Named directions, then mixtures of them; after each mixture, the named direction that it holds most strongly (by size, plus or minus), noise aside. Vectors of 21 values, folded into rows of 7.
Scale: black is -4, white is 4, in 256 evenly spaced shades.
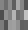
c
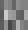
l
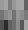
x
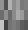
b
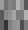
c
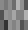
c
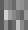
l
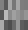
b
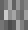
l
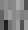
x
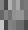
b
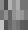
b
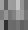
b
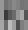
l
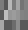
b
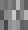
c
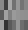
b
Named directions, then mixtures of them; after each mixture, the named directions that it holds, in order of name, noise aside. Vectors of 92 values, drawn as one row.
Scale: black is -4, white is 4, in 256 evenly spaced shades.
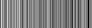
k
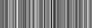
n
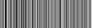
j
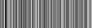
j, n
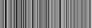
j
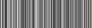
j, k, n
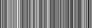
k, n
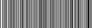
k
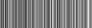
j, k, n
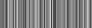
n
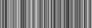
j, k, n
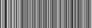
j, k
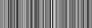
n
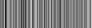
j, n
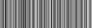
j, n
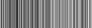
j, k, n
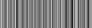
j, k, n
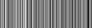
j, k, n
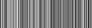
k, n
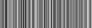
j, n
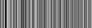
j, k, n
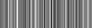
n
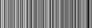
j, k, n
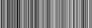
k, n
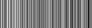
k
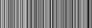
j, k, n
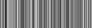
j, k, n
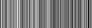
k, n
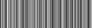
j, k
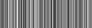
n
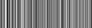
j, k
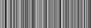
j, k
